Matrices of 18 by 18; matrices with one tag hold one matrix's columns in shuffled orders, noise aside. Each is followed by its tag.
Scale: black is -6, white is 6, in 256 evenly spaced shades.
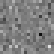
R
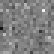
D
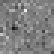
D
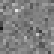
D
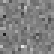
R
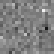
D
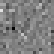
D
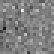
D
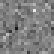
D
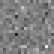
R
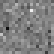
D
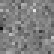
D
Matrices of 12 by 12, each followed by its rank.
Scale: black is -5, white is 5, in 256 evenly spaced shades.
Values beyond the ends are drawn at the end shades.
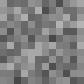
full rank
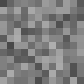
full rank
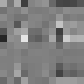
two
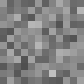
full rank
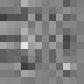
two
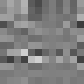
two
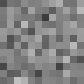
full rank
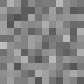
full rank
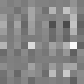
two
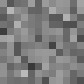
full rank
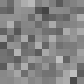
full rank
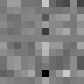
two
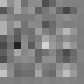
two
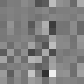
two
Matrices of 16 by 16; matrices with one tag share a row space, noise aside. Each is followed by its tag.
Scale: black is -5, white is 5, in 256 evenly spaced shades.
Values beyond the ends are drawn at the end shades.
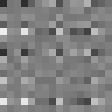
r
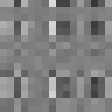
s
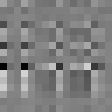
r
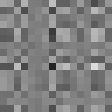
s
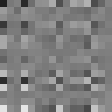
r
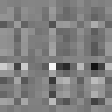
s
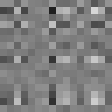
s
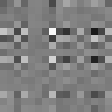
s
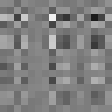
s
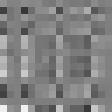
r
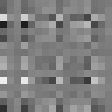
r
